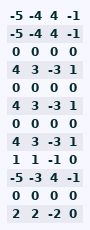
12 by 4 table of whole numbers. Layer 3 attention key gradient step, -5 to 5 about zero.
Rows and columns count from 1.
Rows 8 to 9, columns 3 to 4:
-3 1 | -1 0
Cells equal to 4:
6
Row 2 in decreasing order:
4 -1 -4 -5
